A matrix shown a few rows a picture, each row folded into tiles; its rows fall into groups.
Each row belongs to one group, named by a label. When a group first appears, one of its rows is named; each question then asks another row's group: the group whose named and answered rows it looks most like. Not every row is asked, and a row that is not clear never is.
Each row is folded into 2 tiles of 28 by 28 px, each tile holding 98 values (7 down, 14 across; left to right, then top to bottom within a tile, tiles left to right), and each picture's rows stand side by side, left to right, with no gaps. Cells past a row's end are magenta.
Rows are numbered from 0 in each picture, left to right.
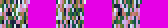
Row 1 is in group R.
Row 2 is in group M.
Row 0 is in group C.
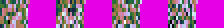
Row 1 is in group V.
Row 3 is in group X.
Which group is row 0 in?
M
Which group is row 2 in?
V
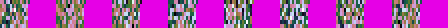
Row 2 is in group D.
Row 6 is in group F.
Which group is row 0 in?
M
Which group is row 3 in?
M
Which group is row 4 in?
R
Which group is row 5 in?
C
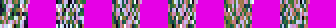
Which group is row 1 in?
R
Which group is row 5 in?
F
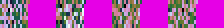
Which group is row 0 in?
R
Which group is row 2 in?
D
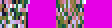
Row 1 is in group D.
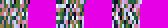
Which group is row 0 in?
D
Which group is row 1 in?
R
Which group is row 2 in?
C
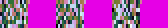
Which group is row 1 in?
X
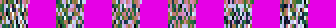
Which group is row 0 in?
C
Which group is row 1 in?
D
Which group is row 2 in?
X
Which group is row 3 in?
X
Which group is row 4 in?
C
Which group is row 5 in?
V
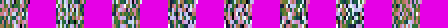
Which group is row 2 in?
F
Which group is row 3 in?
C
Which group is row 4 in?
C
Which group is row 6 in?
C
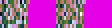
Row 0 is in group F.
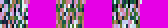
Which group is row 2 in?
V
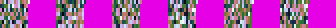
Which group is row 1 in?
M
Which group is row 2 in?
F
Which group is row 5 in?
C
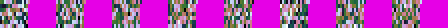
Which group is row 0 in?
V
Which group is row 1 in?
F
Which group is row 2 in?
M
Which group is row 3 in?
V
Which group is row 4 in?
D
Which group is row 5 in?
R
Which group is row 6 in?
M
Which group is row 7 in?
X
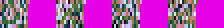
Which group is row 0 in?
F
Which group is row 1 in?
R
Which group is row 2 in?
X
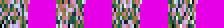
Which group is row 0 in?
X
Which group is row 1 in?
R
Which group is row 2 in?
X
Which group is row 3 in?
D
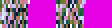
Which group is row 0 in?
R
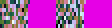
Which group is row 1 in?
X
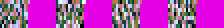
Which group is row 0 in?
X
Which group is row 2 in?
C
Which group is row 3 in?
R
